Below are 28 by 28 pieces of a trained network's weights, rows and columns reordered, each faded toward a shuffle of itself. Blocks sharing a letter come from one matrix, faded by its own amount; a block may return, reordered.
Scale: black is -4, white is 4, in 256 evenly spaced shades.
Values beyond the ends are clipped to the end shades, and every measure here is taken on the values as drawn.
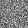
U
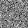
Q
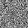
Q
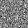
Q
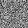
Q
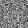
U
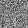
Q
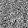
Q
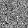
U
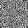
U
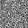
Q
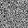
U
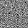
U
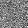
U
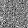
Q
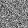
Q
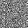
U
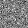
Q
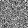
Q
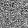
U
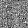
Q
